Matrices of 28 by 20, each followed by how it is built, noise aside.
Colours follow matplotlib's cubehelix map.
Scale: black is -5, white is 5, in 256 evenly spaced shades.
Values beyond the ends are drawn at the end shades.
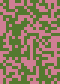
noise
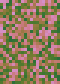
noise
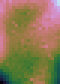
smooth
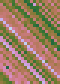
Toeplitz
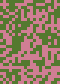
noise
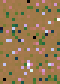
sparse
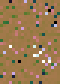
sparse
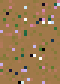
sparse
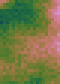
smooth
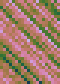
Toeplitz
